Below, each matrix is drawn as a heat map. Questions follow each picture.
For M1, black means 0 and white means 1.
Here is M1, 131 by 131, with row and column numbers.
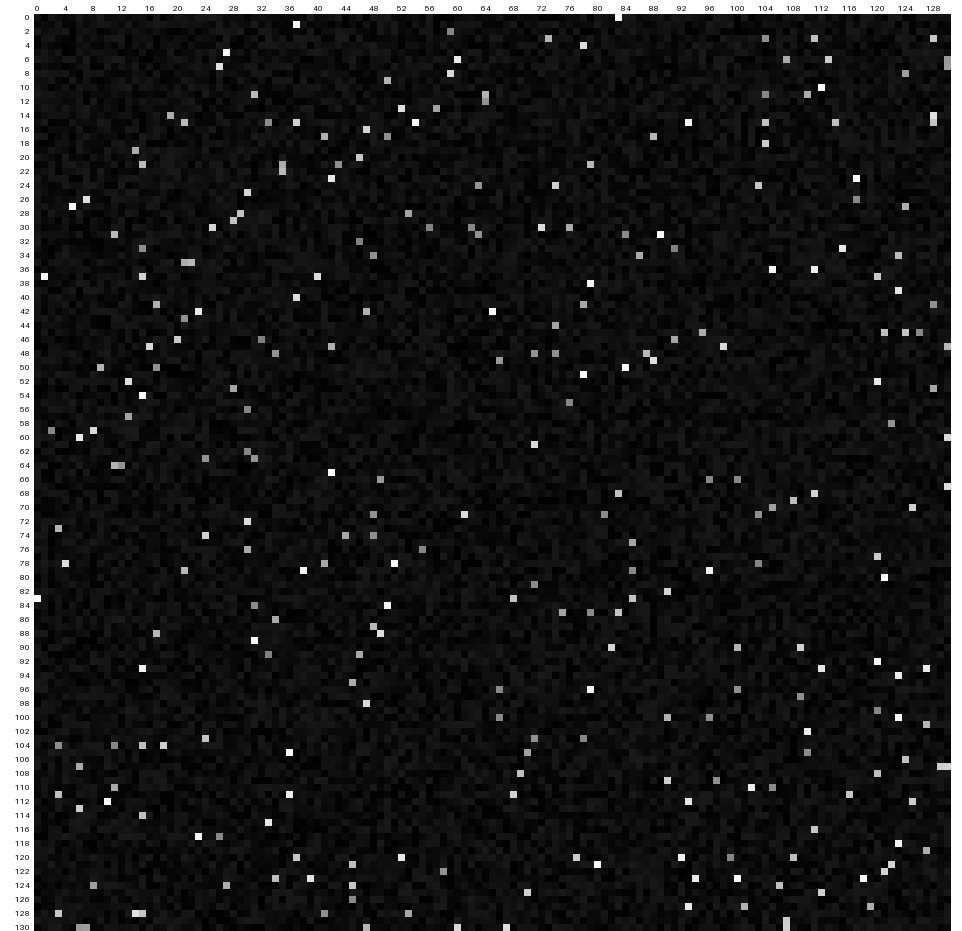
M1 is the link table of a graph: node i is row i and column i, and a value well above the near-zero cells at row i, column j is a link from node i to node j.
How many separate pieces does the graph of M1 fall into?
4
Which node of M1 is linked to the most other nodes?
node 15
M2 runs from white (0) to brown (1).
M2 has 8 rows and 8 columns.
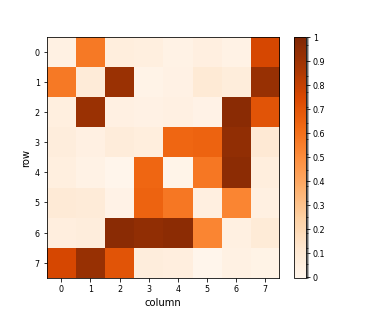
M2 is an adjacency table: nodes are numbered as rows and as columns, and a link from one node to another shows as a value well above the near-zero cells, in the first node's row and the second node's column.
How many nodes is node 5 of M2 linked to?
3
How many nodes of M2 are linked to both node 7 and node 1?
2
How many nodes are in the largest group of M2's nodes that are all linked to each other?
4
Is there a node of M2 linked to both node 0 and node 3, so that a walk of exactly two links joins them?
no
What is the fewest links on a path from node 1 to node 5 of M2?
3
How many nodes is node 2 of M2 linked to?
3
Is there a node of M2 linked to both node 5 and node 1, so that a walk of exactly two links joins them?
no
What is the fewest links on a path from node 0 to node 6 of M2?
3
